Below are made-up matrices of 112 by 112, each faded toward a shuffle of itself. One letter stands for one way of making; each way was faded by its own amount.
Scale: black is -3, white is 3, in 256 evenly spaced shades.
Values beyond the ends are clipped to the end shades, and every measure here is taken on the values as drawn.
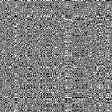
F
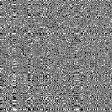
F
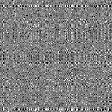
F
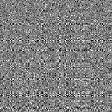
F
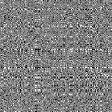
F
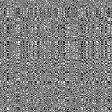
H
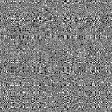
F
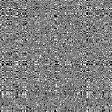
F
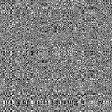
F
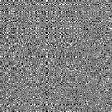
F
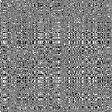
H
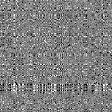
F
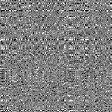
F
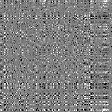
H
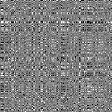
H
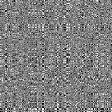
F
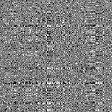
F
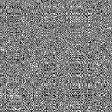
F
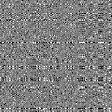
F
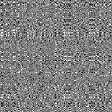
F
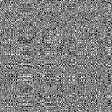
F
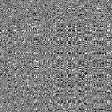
F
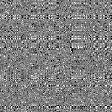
F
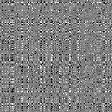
H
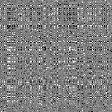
H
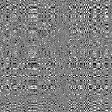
H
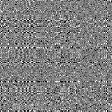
F
